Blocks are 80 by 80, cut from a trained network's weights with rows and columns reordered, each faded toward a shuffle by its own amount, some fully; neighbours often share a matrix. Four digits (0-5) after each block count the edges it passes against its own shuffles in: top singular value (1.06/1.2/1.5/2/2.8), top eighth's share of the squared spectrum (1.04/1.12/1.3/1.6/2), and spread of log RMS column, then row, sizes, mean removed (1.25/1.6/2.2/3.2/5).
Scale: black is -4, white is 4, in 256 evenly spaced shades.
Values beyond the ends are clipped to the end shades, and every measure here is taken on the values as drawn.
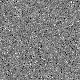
0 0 0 0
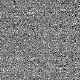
2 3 2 1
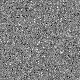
0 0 0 0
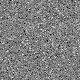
0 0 0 0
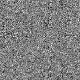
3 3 2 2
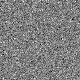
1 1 0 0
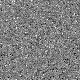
0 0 0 0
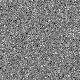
0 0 0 0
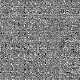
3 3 3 1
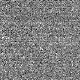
2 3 2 1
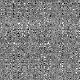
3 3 3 1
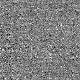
1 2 2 1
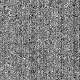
3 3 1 2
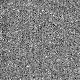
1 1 0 0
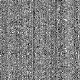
3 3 2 2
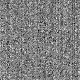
3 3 1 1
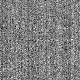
3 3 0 2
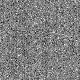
1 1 0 0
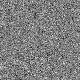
1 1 0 0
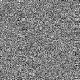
3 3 2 1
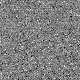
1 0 0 0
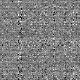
3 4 3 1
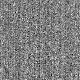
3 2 0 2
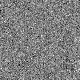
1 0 0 0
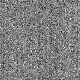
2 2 0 0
